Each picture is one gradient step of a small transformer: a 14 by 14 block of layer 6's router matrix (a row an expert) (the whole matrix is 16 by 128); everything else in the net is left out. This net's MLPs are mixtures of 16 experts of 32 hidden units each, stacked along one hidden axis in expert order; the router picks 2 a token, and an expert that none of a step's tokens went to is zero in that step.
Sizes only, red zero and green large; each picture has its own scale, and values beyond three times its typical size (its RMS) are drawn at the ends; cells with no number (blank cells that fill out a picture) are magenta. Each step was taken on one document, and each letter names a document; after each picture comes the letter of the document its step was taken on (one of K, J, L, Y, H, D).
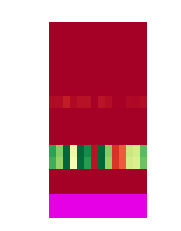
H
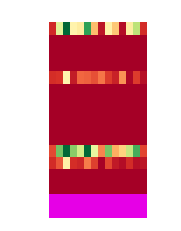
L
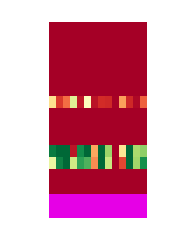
H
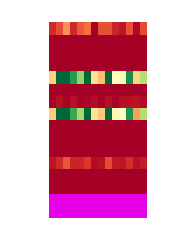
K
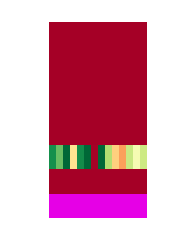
H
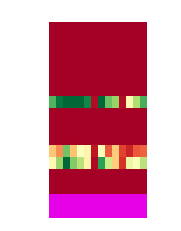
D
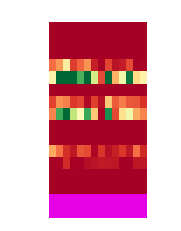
K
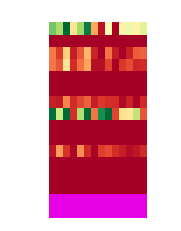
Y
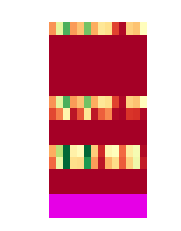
L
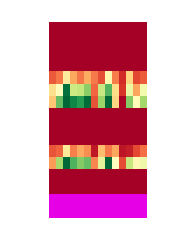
D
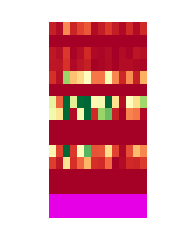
Y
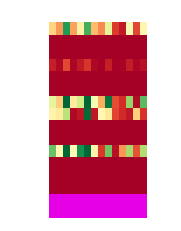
Y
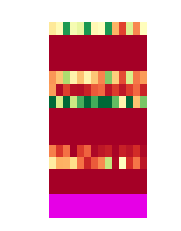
D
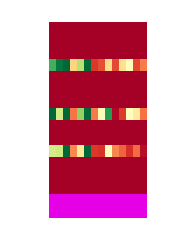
Y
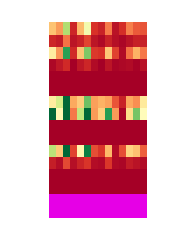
Y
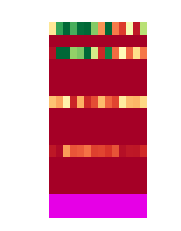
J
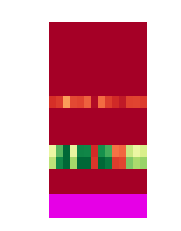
H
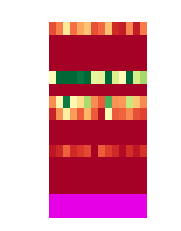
K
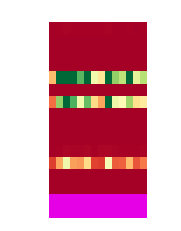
K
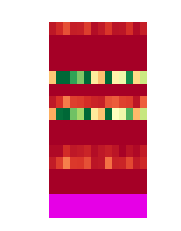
K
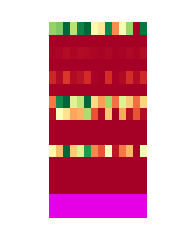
J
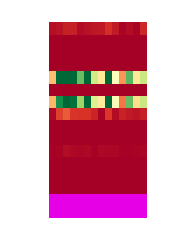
K
